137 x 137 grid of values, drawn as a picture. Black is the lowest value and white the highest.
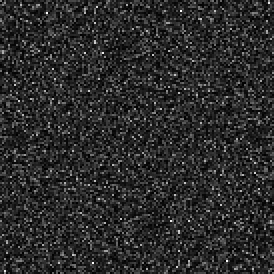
There is no seam. The grain is fine, like static. The values are skewed, with a long tail toward high values. A half turn leaves it unchanged. No single row or column stands out from its neighbours.
